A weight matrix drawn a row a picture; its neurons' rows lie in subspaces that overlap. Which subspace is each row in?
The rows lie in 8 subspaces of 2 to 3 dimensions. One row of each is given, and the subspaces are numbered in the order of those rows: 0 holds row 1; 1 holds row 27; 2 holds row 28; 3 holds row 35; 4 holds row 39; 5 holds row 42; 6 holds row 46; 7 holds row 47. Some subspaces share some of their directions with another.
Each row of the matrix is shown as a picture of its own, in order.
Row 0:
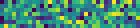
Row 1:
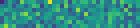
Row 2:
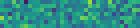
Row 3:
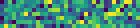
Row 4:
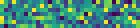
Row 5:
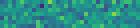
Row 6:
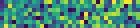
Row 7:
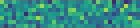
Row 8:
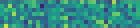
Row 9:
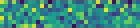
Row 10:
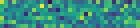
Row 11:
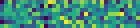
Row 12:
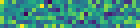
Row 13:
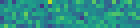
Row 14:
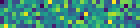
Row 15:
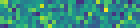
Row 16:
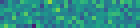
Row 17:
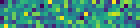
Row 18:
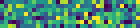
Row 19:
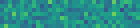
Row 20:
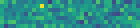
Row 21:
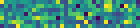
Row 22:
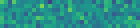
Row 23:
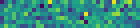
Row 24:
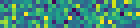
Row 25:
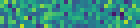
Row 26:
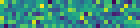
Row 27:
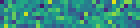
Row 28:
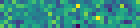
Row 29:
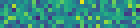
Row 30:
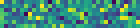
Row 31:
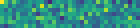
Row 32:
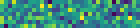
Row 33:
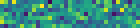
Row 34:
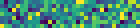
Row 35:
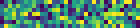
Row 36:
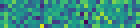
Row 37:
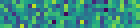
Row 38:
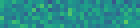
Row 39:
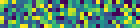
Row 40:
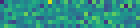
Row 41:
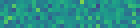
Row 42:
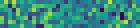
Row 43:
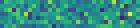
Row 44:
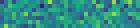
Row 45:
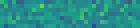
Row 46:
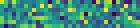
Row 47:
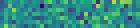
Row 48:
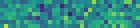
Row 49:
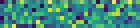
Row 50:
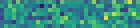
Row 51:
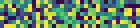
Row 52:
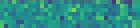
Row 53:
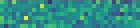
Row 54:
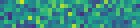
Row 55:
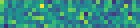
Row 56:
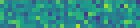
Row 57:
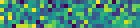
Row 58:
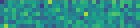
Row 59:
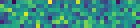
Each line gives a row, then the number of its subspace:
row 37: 5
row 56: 2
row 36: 7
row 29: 4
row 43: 5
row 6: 7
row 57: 3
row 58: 0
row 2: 2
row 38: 4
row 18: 2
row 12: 6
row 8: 6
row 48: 3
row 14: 0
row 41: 4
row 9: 3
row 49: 3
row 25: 5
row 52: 2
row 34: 5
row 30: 5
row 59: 7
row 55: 7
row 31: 5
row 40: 2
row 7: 1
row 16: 0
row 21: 2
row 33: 7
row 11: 1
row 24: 1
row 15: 5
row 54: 3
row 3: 6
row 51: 4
